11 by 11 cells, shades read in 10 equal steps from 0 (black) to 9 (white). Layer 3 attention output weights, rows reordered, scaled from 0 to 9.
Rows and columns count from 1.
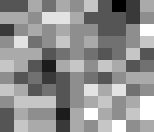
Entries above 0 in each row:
10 11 11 11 11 11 11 11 11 11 11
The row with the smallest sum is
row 1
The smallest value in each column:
2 3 3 1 1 5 3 3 0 2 3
